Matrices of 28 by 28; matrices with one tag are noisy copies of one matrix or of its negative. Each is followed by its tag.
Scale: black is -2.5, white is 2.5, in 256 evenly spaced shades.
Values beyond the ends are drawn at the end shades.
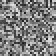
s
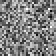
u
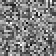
s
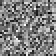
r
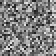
r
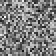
u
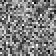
u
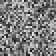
u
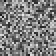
u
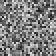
u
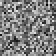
r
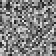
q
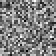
q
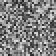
u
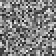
q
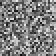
r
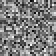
s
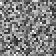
r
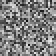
s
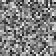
s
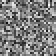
s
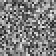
u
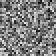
q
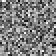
q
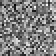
r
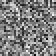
s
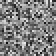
s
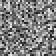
q
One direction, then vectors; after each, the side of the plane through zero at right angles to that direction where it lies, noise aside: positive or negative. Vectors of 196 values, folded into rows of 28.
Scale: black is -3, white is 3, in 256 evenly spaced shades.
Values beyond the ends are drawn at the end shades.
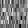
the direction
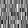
negative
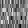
positive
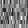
negative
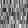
negative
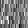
positive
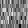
positive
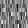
positive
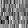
negative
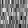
positive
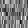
negative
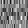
negative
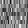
negative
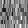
negative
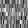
positive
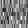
negative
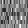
negative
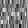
positive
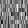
negative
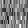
negative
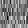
negative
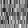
negative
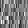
positive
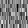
positive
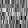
positive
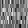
positive
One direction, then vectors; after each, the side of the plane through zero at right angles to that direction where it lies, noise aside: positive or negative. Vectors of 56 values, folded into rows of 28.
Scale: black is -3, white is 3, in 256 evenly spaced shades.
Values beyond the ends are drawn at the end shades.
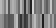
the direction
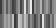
negative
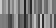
positive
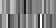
positive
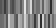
negative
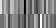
positive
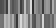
negative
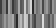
negative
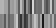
positive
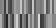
positive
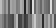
positive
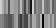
positive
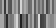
positive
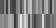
negative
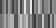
negative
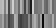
positive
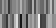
positive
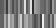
negative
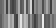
negative
